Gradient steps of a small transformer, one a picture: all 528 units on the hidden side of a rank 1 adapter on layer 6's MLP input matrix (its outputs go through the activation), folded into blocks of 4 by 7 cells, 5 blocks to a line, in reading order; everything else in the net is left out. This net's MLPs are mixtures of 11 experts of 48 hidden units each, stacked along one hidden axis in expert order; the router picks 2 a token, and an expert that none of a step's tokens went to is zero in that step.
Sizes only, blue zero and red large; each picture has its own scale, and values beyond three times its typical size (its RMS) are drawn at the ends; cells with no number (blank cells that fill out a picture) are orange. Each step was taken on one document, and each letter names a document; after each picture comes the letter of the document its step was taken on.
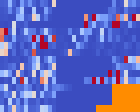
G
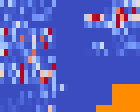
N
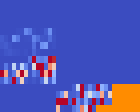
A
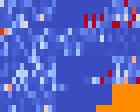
G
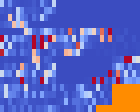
G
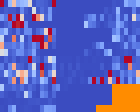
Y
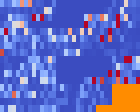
G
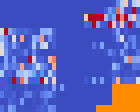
N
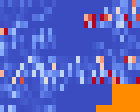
N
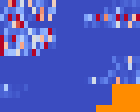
Y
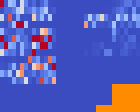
Y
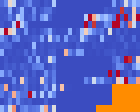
G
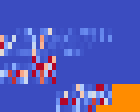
A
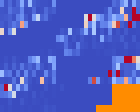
G
